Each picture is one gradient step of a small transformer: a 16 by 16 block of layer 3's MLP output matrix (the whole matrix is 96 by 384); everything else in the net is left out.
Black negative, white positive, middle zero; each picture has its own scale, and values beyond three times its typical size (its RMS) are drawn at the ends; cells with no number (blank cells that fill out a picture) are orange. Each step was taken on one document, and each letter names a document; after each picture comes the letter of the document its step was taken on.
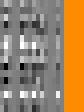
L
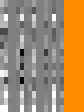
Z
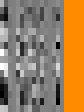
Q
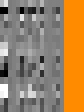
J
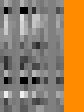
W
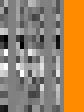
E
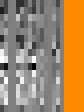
E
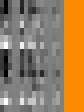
J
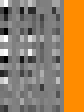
J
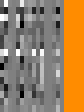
E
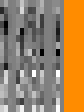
Q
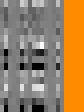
L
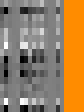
L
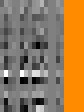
W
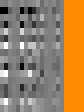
J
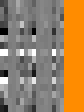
Z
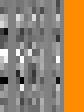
Q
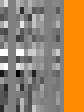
Q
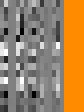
E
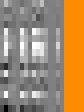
L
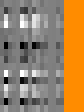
W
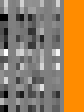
Q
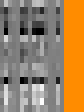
L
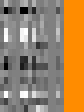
W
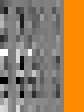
E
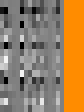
J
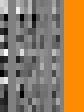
Q
